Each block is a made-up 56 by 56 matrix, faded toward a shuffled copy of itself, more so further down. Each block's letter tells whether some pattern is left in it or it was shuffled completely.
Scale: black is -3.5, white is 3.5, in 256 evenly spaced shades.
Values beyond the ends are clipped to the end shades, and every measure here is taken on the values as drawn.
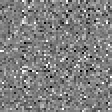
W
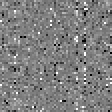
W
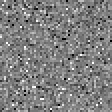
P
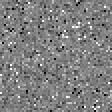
P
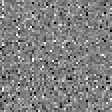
W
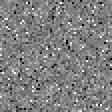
P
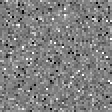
P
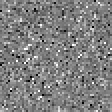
P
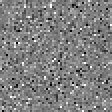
P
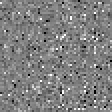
W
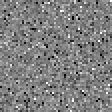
P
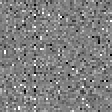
W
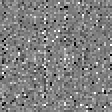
W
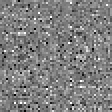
W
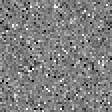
P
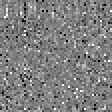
W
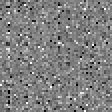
W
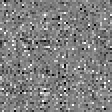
W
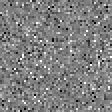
P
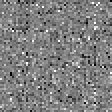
W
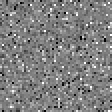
P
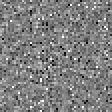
W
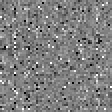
W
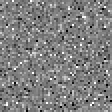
P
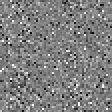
W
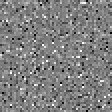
W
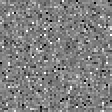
P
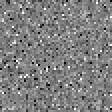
P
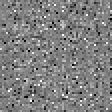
W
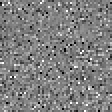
W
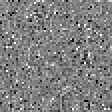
W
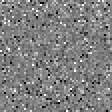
W
